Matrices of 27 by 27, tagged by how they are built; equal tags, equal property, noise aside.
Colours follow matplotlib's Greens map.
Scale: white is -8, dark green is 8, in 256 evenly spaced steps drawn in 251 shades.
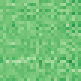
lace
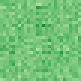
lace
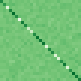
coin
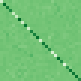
coin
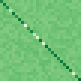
coin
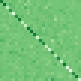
coin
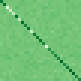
coin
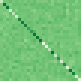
coin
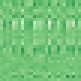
lace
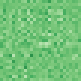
lace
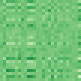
lace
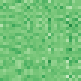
lace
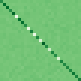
coin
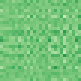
lace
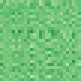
lace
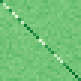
coin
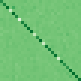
coin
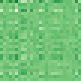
lace
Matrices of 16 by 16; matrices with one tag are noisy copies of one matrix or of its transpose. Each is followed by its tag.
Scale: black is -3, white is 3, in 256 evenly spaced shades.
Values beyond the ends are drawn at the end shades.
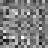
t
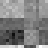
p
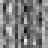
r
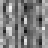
r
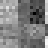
p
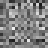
t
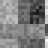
p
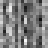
r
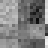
p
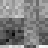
p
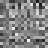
t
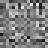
t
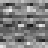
r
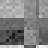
p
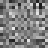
t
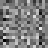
t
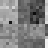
p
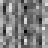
r
